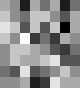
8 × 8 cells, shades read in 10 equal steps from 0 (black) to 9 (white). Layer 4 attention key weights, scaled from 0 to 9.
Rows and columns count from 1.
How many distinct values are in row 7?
5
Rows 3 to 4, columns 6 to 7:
7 0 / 2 6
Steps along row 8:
same up down up up down same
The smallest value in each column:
4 3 1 1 2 2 0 3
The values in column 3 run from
1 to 9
